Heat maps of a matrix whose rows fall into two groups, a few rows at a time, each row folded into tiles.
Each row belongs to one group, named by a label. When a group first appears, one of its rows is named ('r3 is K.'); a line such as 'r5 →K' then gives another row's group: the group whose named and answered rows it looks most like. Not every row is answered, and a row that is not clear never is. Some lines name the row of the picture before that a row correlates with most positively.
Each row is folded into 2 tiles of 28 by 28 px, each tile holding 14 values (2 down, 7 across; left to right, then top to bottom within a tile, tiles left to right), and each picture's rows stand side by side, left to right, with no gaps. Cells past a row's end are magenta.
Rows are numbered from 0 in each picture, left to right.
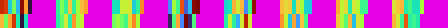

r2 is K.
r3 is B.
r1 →B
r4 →K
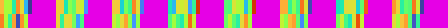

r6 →K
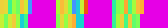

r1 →B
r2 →B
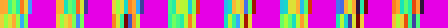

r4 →K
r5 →K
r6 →K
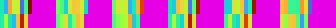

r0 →K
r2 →B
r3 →K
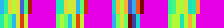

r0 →K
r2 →B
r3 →K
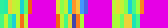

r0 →K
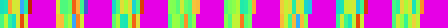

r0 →K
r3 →B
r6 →K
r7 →K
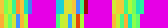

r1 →K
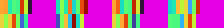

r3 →K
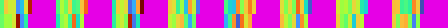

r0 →B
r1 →B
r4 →B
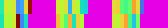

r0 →B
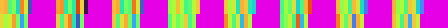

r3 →B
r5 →B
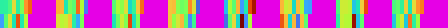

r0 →B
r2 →B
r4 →B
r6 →B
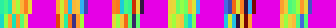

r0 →B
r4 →K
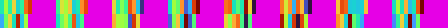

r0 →B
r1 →B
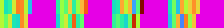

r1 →B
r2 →K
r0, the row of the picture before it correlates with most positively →2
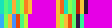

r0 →B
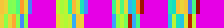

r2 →B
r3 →K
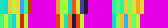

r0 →K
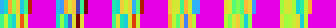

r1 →K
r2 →K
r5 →B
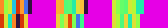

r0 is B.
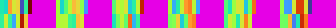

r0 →K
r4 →K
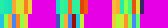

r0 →B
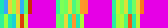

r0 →K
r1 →B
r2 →B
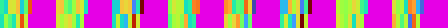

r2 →K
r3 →B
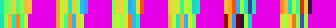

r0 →B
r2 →B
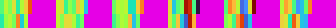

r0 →B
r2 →B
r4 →B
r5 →B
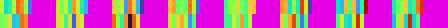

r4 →B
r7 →B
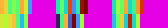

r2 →B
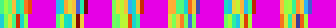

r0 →B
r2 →B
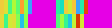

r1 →K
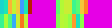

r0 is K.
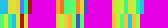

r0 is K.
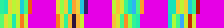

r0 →K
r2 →B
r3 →K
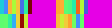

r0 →K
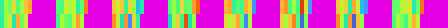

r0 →B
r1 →K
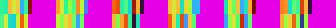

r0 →K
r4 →B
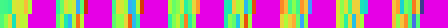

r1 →K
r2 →B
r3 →B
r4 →K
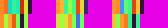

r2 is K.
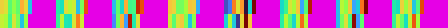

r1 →K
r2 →B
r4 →K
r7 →K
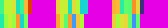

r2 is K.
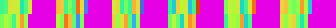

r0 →K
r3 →K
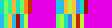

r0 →B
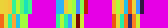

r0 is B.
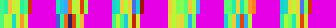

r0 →K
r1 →B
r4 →B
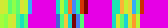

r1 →B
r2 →K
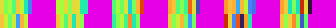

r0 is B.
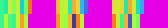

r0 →K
